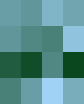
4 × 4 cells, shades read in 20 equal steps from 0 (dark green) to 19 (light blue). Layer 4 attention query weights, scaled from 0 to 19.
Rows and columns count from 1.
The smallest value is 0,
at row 3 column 4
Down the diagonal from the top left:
12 9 9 14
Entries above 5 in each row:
4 4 1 4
